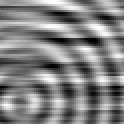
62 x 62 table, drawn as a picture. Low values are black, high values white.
Ninth with the lowest average: bottom right. Rings: centred on the bottom left. Mirror symmetry: none. Lone odd cells: none. Stripes: horizontal, repeating 5 times.
